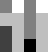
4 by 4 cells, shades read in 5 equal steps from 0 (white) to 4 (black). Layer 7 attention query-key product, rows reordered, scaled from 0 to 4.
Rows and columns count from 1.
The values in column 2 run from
0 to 1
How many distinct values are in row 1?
2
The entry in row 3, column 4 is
1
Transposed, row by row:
2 1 3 3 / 0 1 1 1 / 2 2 2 4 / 0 1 1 1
